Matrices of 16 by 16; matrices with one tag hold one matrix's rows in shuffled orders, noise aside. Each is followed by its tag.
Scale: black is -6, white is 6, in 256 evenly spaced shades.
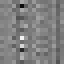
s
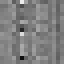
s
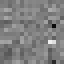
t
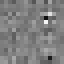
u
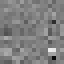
t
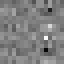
u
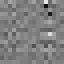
u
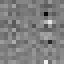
u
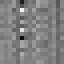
s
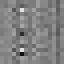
s
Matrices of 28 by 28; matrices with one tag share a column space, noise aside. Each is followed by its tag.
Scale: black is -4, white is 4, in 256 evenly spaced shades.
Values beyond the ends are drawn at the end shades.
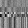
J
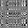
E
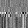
J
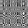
E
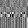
J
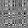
E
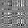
E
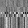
J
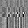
J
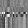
J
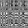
E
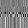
J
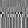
J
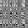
E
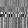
J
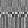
J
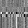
J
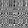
E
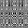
E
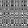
E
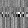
J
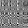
E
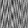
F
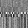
J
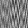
F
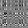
E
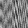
F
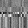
J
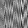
F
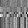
J
